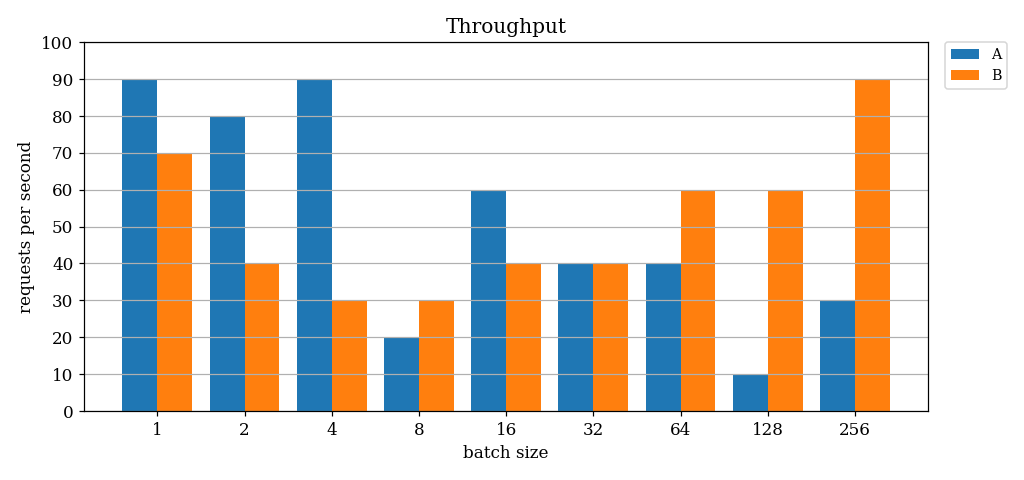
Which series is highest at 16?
A
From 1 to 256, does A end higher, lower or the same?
lower
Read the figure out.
Title: Throughput
x-axis: batch size, ticks 1 2 4 8 16 32 64 128 256
y-axis: requests per second, ticks 0 10 20 30 40 50 60 70 80 90 100
Legend: A, B
Values:
A: 90 80 90 20 60 40 40 10 30
B: 70 40 30 30 40 40 60 60 90
